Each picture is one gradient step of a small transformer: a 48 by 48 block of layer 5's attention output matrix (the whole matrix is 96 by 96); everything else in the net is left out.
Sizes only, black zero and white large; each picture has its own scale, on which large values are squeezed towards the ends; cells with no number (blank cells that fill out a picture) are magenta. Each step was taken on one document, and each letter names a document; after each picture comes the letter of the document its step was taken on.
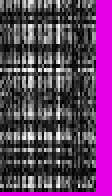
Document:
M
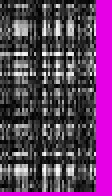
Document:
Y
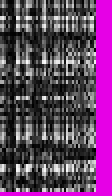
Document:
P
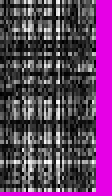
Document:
M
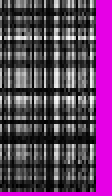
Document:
Y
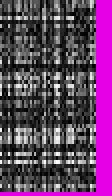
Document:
Y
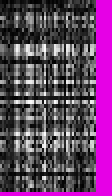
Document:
P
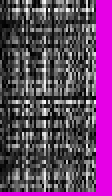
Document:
P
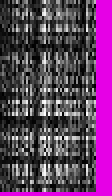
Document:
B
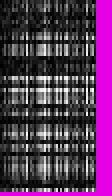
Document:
B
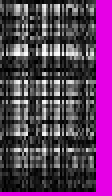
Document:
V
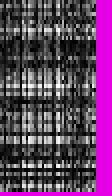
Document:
M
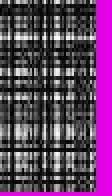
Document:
Y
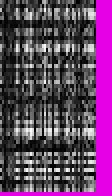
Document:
P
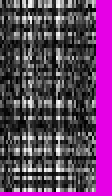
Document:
M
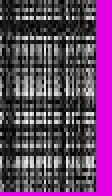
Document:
P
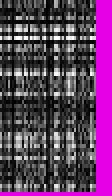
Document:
Y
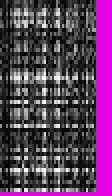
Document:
V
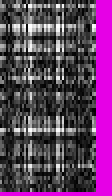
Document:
M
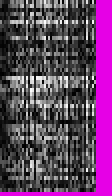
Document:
B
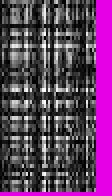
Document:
B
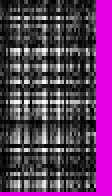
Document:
V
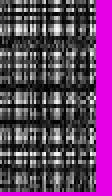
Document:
Y
